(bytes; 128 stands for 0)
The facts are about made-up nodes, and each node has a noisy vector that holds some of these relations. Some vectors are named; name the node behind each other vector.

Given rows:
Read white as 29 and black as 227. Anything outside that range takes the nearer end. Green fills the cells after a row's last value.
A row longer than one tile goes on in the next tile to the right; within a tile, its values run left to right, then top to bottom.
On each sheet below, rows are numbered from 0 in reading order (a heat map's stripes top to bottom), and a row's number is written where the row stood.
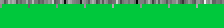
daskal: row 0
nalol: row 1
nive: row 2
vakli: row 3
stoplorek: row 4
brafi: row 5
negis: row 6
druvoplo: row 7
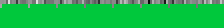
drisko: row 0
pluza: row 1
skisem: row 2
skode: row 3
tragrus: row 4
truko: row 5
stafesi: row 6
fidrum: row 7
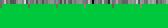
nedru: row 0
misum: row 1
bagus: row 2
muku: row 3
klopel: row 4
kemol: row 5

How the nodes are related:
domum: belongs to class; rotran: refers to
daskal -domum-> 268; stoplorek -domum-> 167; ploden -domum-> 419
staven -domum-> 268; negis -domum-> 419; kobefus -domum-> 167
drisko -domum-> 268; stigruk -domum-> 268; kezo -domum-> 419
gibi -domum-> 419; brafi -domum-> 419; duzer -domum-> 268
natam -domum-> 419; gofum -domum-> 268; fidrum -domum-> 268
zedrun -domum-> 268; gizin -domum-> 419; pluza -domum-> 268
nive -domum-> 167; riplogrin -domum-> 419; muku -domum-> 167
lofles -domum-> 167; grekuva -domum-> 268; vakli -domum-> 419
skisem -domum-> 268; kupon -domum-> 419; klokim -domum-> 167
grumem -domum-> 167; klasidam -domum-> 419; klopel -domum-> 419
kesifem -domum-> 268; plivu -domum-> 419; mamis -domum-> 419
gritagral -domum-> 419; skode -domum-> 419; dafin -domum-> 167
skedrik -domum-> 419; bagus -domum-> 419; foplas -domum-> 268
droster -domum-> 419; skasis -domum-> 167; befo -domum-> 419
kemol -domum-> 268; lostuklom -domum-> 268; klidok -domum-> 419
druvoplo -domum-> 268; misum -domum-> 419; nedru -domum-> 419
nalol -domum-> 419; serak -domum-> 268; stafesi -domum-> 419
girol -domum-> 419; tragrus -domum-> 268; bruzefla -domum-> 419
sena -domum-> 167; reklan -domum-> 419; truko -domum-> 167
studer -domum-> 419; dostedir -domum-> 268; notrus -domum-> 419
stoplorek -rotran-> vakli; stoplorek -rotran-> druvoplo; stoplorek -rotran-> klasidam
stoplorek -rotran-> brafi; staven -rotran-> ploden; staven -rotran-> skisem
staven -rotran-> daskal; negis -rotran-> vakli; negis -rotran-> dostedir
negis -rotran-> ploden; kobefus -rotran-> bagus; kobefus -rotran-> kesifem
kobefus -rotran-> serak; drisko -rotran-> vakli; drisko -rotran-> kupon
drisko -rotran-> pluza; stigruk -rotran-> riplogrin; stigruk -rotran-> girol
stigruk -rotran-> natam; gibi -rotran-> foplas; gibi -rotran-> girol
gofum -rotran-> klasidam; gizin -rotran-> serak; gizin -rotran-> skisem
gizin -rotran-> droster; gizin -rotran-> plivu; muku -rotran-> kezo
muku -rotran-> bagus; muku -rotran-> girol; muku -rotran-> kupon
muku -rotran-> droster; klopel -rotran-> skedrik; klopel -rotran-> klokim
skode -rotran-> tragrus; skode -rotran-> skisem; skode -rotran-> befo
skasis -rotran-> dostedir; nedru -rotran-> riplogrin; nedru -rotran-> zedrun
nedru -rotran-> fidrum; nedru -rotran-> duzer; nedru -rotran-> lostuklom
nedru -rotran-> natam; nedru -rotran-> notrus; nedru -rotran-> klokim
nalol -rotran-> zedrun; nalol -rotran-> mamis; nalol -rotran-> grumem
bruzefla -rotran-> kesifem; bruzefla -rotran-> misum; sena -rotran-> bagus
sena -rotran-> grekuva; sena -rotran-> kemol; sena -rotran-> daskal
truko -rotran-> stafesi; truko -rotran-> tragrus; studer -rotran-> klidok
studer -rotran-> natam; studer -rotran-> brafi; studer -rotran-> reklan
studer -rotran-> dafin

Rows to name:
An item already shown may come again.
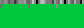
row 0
bruzefla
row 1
grumem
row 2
sena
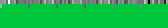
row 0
gofum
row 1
riplogrin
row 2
girol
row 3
riplogrin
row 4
kupon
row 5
kobefus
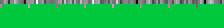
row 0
dafin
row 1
gofum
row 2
stigruk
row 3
dostedir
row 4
stoplorek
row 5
klasidam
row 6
vakli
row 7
klokim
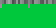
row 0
vakli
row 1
ploden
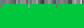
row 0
gritagral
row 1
negis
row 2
gibi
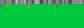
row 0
natam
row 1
vakli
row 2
kezo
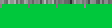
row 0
foplas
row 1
natam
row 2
gizin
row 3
ploden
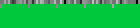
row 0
studer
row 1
tragrus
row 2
muku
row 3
staven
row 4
skasis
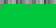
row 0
serak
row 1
kesifem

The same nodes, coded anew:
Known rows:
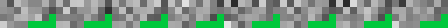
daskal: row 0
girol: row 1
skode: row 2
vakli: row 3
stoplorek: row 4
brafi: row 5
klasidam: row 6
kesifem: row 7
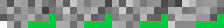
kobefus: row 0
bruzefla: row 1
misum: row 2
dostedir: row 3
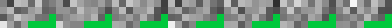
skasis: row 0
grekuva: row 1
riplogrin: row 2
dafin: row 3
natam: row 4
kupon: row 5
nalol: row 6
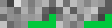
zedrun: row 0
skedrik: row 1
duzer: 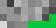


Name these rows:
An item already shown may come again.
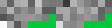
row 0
muku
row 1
kesifem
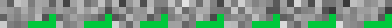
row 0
drisko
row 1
tragrus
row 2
truko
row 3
vakli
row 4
bagus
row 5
grumem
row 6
foplas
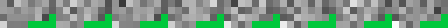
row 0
pluza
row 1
ploden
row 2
druvoplo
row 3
staven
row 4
skasis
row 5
sena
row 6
negis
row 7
kobefus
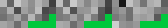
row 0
nedru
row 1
riplogrin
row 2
gofum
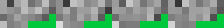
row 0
tragrus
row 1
foplas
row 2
pluza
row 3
druvoplo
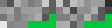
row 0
serak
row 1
natam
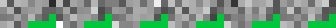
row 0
studer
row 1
klokim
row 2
skisem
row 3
klopel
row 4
stigruk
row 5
gizin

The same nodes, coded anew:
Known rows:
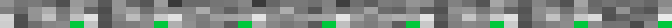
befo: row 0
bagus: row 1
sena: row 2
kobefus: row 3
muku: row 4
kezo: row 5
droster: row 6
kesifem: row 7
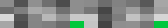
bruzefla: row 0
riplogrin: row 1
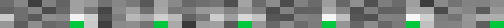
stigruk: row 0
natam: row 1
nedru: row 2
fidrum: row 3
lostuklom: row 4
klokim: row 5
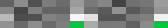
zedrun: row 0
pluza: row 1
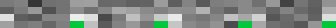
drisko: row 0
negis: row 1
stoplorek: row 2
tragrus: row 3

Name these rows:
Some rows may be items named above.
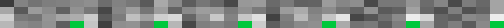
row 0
grumem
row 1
riplogrin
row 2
gizin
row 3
ploden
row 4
druvoplo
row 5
foplas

